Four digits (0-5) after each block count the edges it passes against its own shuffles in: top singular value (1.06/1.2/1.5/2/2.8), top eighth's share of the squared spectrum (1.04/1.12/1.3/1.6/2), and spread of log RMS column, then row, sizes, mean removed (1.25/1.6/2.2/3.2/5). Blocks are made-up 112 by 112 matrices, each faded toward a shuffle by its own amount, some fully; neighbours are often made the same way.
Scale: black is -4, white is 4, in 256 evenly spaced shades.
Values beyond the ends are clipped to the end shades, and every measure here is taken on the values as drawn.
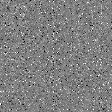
3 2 1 1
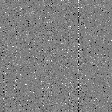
4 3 2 0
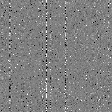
4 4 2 0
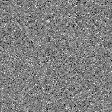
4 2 1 1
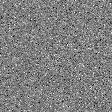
2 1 0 0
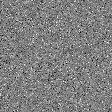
1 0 0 0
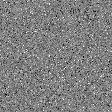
2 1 0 0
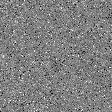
0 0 0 0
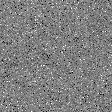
0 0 0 0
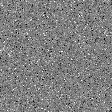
1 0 0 0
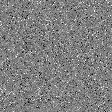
2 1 0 0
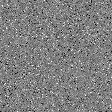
2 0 0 0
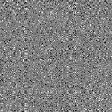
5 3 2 2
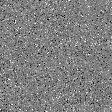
0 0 0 0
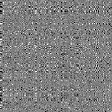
5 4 3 3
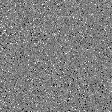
3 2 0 1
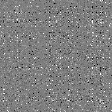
2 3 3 3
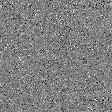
3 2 0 0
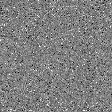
3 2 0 1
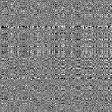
5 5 3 4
